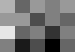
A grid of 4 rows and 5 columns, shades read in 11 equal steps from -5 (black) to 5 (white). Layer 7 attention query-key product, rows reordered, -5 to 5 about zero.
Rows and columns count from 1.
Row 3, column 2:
-1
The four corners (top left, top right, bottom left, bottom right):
2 1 0 -1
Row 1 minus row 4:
2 3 3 5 2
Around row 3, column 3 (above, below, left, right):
-2 -2 -1 -3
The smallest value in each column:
0 -4 -2 -5 -1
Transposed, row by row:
2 1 4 0 | -1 1 -1 -4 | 1 -2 0 -2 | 0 0 -3 -5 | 1 -1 0 -1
